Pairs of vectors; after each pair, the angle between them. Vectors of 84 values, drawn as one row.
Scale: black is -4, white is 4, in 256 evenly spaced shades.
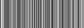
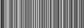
nearly opposite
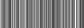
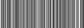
partly aligned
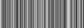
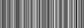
partly aligned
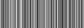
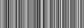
orthogonal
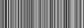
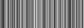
orthogonal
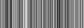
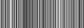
partly opposed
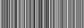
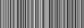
nearly opposite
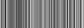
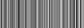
partly aligned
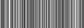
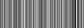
partly opposed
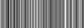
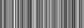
partly opposed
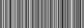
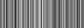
orthogonal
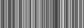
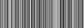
nearly opposite
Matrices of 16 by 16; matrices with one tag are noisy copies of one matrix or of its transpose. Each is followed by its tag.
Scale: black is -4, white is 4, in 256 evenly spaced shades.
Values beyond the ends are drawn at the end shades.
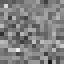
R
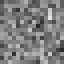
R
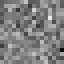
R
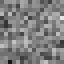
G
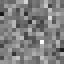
R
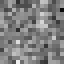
G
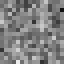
G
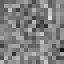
R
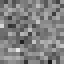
R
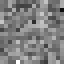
G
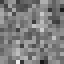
G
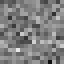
R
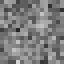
G
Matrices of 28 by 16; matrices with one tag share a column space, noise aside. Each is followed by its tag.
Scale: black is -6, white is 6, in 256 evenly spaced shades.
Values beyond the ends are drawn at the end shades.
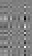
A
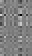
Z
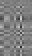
A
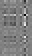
Z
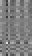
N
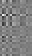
Z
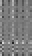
N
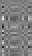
A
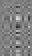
A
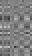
A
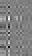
A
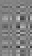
A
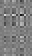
Z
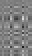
A
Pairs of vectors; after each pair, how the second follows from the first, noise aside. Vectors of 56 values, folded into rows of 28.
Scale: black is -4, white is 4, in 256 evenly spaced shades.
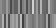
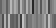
negated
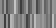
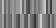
reversed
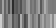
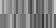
reversed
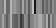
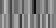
sign-scrambled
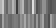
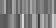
reversed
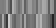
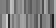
sign-scrambled
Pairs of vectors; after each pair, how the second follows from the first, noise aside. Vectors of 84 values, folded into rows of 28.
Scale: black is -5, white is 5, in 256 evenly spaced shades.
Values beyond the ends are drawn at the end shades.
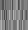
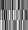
scaled up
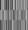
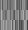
reversed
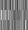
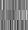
reversed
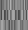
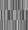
reversed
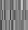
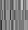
copied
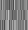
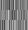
copied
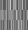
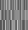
reversed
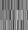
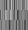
reversed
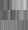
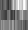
scaled up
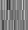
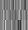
reversed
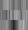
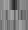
reversed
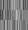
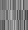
reversed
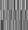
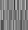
copied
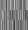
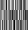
scaled up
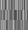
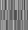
copied
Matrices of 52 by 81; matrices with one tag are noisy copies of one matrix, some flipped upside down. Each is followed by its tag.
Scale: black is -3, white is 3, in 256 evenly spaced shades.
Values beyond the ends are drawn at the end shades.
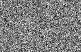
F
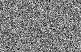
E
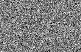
E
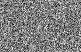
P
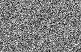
E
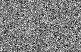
F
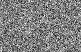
F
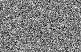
E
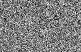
F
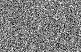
P
